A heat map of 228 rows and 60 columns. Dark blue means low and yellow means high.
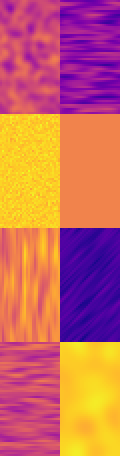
It is made of 4 by 2 panels. Panel 1,1: middling, blotchy. Panel 1,2: low, streaked across. Panel 2,1: very high, fine-grained, faint in contrast. Panel 2,2: high, flat. Panel 3,1: high, streaked downward. Panel 3,2: very low, slanting up to the right, faint in contrast. Panel 4,1: middling, streaked across. Panel 4,2: very high, smooth, faint in contrast.
